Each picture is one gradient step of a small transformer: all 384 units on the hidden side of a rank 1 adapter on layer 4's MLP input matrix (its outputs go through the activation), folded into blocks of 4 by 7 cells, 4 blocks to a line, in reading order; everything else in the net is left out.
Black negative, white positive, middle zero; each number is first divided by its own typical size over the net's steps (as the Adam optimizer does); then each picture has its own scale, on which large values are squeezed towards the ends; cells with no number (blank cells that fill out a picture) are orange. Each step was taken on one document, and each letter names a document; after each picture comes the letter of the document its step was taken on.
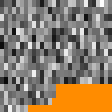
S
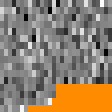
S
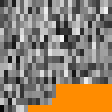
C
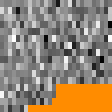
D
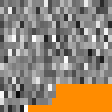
D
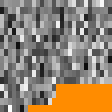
S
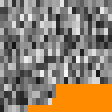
C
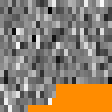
S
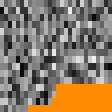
C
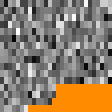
S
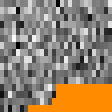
D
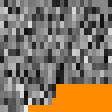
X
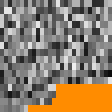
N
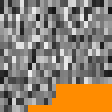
N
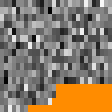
S
